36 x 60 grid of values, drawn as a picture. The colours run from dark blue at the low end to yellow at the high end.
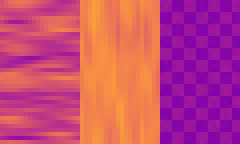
It is made of 1 by 3 panels. Panel 1,1: middling, streaked across. Panel 1,2: high, streaked downward, faint in contrast. Panel 1,3: low, checkered, faint in contrast.
